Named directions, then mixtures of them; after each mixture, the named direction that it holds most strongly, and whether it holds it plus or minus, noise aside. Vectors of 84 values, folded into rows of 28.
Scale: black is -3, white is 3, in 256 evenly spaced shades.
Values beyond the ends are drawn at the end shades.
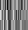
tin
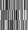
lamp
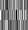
lamp, plus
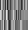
tin, plus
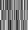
lamp, plus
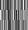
tin, plus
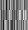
lamp, plus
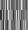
tin, minus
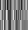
tin, plus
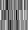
lamp, plus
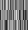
lamp, minus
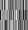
lamp, minus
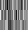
tin, plus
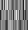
lamp, minus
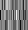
lamp, minus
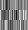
lamp, plus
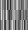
tin, plus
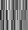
tin, minus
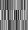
tin, plus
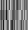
tin, minus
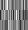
lamp, minus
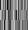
tin, plus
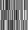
lamp, plus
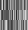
lamp, plus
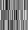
lamp, plus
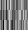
tin, minus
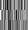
tin, plus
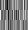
lamp, plus
